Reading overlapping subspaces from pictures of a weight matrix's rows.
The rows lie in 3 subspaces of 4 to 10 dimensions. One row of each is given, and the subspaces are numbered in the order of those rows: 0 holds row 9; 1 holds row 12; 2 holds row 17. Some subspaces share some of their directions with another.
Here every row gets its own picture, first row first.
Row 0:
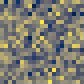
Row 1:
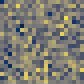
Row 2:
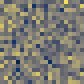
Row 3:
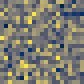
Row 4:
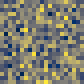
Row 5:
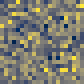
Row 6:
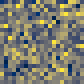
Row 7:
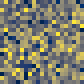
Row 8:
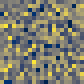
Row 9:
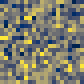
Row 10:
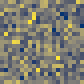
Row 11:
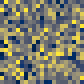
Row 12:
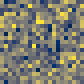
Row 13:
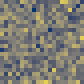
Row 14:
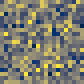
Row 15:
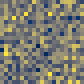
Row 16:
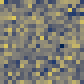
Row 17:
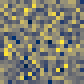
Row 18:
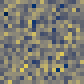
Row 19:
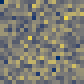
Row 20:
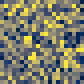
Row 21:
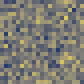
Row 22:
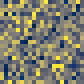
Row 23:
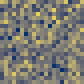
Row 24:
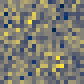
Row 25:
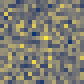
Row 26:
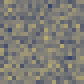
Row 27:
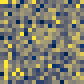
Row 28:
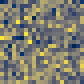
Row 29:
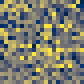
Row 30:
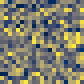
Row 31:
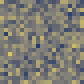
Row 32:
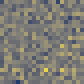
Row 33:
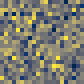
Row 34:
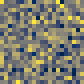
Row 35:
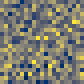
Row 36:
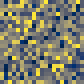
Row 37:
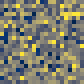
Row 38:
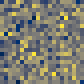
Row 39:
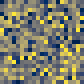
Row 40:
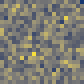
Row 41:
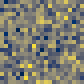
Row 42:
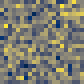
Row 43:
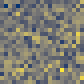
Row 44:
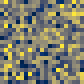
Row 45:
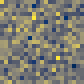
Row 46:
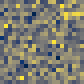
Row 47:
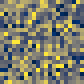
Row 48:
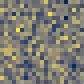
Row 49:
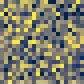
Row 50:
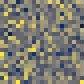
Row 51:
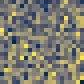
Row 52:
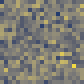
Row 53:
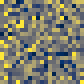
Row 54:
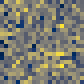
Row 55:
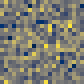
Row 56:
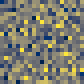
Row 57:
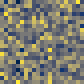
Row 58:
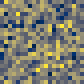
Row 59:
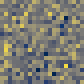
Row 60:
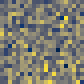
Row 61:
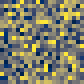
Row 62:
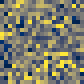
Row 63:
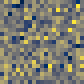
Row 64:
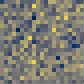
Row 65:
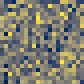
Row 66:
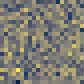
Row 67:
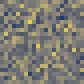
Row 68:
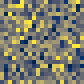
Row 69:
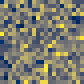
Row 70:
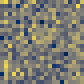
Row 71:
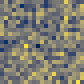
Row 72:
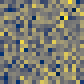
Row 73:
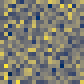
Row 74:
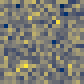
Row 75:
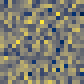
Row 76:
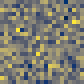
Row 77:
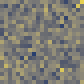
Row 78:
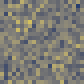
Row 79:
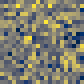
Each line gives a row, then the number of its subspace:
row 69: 2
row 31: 2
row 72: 2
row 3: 0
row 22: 0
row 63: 0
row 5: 2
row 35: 0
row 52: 1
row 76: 0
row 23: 0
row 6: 0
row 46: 0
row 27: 0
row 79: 2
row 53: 1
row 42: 0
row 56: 2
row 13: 2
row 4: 1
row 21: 2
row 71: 2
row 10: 1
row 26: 2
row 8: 1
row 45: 1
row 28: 0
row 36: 0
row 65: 1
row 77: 2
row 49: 0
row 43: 2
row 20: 2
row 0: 2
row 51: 2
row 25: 2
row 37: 0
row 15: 2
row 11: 1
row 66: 2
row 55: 1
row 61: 0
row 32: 2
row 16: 2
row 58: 1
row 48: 0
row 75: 2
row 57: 2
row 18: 2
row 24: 1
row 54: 1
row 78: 0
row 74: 0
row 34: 2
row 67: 2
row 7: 1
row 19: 1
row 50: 1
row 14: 1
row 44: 0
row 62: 1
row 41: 1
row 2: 2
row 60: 2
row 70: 0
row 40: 2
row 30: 2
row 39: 2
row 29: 2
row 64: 0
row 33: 0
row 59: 2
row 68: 0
